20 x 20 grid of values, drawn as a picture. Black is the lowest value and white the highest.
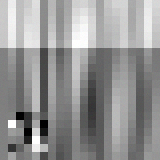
Histogram: bell-shaped. Grain: streaks running down. Seam: horizontal, 30% of the way down, the top part higher. Roughest part: bottom left. Average level on the scale: 60%. Odd patch: rougher, in the bottom left.
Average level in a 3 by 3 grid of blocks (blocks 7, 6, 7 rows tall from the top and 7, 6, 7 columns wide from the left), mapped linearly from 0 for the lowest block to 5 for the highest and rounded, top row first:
5 5 5 | 2 1 2 | 1 0 2
